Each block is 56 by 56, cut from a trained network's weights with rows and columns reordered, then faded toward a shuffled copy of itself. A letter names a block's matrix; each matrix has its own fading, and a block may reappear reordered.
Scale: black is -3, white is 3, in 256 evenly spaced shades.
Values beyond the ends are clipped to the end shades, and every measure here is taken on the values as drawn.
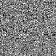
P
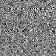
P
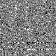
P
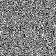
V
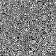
P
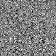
P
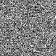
V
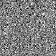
P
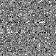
P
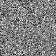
V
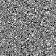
P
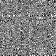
P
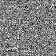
P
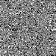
P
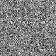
V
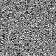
V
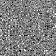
P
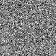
V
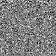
P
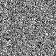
V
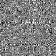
P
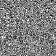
V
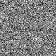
V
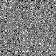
P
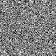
V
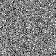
V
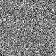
V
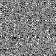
P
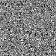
P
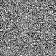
V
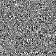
P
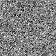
V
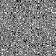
P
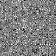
P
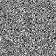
P
